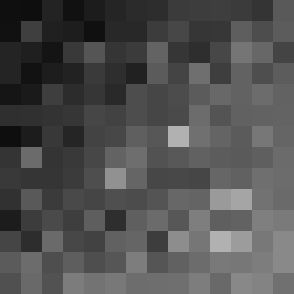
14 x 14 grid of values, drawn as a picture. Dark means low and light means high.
Values rise toward the bottom right. The top left is the ninth with the lowest average. There are no regular stripes. Overall the values sit about 30% of the way up the scale. The halves do not mirror each other. The ninth with the highest average is the bottom right. The middle right is the calmest part.
